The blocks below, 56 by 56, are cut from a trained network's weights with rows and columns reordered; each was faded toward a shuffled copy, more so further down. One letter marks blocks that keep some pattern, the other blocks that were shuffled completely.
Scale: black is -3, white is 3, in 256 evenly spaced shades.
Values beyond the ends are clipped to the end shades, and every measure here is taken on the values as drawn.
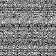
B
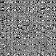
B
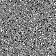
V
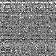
B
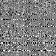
B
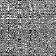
B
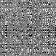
B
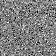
V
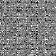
B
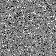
V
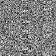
B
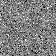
V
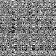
B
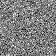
V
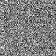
B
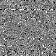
B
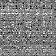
B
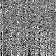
B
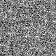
V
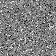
V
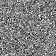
V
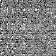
B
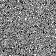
V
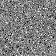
V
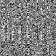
B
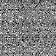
B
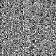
B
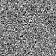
B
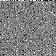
B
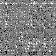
B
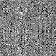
B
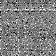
B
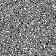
V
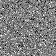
V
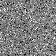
V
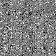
B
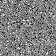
V
